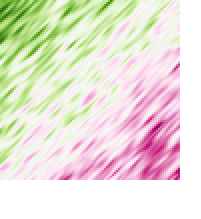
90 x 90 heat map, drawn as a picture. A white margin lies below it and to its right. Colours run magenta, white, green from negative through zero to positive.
Streaks slant up to the right. The ninth with the lowest average is the bottom right. There are no lone odd cells. There is an overall slope up to the top left. The top left is the ninth with the highest average. The values follow a bell shape. Neither half mirrors the other.
